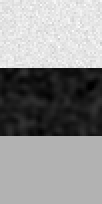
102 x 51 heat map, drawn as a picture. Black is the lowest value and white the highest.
The table splits into 3 rows of 1 panel. Panel 1,1: very high, fine-grained, faint in contrast. Panel 2,1: very low, blotchy, faint in contrast. Panel 3,1: high, flat.
